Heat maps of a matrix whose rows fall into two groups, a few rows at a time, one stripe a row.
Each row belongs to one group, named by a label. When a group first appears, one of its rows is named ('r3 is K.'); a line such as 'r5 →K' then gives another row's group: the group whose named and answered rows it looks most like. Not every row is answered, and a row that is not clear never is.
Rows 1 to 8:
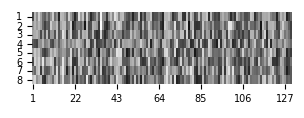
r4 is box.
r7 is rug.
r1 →rug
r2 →rug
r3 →rug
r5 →rug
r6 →rug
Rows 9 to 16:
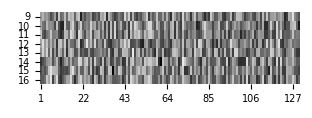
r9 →rug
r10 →box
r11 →box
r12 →rug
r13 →rug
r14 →box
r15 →box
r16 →box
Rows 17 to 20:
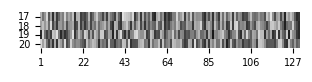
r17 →rug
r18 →rug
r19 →box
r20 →rug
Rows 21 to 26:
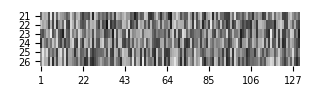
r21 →rug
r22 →rug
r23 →box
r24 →box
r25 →rug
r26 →rug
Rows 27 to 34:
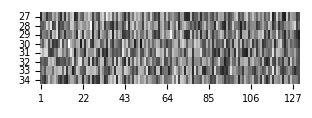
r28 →box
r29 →box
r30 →rug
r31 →rug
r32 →box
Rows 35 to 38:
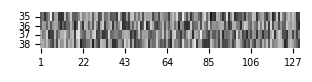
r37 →rug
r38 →rug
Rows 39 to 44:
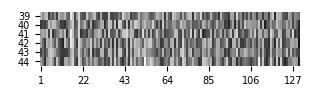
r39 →rug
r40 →box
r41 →rug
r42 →box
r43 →box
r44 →box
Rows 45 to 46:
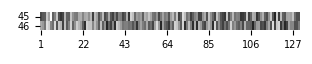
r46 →rug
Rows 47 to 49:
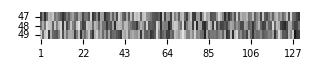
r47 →box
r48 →rug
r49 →rug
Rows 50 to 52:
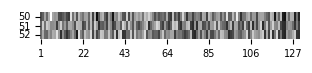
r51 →rug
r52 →box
